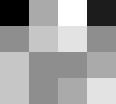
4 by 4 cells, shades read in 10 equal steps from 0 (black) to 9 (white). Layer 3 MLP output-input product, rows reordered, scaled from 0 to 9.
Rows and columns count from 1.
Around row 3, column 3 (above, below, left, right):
8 6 5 6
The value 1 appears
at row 1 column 4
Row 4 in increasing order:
5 6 7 8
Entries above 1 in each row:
2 4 4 4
